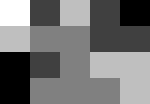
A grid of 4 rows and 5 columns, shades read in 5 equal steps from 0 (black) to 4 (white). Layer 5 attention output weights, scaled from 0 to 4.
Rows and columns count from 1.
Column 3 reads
3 2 2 2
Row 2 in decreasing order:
3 2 2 1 1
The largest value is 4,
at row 1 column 1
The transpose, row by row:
4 3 0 0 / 1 2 1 2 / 3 2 2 2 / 1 1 3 2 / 0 1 3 3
